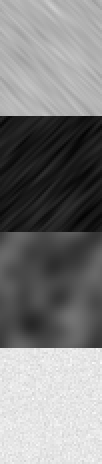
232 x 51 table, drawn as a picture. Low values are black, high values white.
The table splits into 4 rows of 1 panel. Panel 1,1: high, slanting down to the right, faint in contrast. Panel 2,1: very low, slanting up to the right, faint in contrast. Panel 3,1: low, smooth. Panel 4,1: very high, fine-grained, faint in contrast.
